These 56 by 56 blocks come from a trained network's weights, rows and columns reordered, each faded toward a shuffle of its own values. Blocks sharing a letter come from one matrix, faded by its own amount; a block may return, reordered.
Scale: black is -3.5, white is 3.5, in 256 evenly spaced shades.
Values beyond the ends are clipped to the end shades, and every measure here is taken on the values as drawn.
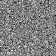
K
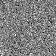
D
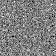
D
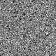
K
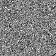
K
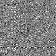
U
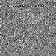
U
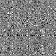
U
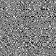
U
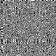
U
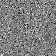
D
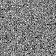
D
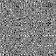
U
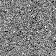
D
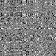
U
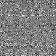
U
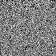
D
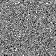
D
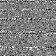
U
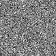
K
